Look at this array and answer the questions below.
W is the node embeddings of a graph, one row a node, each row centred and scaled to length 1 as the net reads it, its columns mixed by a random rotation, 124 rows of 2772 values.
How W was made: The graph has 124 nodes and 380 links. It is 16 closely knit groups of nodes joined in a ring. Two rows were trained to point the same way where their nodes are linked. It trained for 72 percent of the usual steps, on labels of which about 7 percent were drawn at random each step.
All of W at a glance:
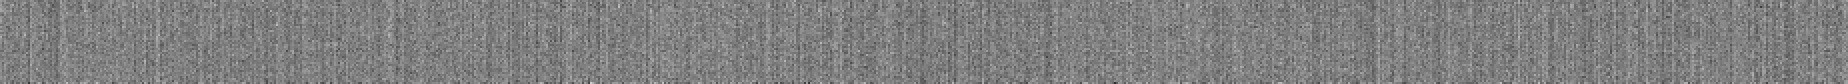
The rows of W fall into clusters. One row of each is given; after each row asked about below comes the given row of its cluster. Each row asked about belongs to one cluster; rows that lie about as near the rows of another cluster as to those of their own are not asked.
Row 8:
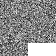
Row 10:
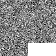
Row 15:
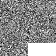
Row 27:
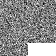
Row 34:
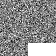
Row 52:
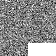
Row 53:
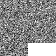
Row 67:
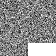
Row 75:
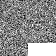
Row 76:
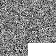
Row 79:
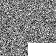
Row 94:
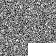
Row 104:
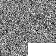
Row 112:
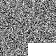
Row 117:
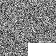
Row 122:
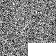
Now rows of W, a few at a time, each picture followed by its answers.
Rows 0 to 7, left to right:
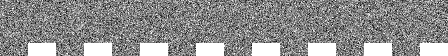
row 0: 52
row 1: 122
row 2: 8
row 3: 53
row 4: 75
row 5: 117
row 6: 10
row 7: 8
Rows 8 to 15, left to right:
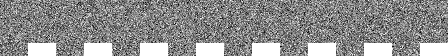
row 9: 10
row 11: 117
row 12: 52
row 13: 15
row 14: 104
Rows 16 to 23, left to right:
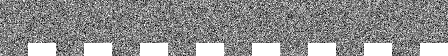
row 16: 34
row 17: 15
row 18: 75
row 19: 117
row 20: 94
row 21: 94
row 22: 112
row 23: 75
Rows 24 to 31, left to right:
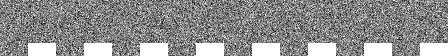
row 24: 34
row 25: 76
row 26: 15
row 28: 53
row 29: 79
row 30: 53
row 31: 8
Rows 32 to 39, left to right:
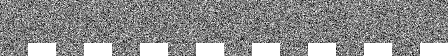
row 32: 34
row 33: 67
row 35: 67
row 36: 34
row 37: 75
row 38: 112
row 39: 52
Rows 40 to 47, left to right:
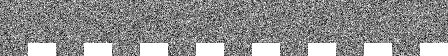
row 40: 8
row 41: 8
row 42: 104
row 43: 112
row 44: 53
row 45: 112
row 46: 52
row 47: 122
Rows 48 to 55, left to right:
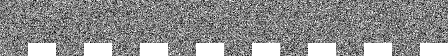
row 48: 34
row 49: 112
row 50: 53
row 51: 34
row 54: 122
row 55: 8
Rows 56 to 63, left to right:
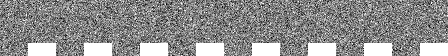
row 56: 53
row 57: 8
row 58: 75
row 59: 122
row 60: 94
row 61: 52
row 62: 53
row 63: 10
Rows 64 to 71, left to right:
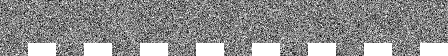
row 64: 15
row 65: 27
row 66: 117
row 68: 79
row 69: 27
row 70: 104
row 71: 79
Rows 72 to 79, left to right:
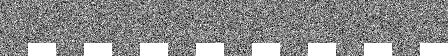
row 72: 117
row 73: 94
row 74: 67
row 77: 75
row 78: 104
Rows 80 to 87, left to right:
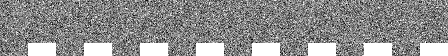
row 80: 122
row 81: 76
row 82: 34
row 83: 52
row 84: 76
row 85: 112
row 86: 27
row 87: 112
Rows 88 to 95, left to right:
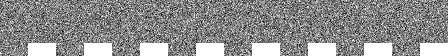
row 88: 94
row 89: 104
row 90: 79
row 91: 53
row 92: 15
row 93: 67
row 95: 53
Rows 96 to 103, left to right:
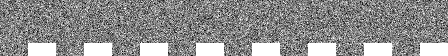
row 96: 79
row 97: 94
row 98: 52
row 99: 104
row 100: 122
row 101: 76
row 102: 27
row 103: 75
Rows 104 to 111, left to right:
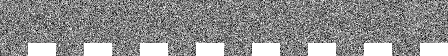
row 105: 27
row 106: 15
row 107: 79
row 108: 52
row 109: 112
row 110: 76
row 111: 122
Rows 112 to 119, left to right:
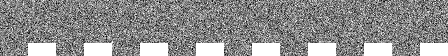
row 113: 76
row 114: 75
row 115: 10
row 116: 104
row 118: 52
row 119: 34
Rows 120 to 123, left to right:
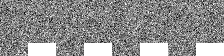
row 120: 15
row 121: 34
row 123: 94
